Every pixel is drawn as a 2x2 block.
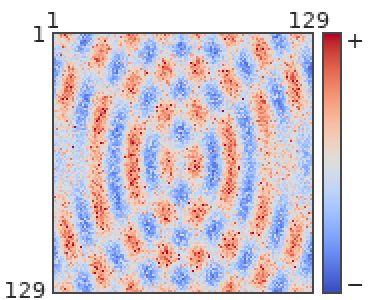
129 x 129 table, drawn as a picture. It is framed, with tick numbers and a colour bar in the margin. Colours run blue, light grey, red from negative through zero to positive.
Average level on the scale: 50%. Stripes: upright, repeating 8 times. Rings: centred on the centre. Odd rows or columns: none. Seam: none.
